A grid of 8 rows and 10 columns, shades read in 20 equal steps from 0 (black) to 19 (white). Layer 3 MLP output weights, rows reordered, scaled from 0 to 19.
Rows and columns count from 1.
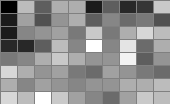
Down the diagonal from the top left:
0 12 11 14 13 8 11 12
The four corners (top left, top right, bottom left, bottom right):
0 15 16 14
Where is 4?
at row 1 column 9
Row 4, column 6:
19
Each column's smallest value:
0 3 6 11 9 2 7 3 4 6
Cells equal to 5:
0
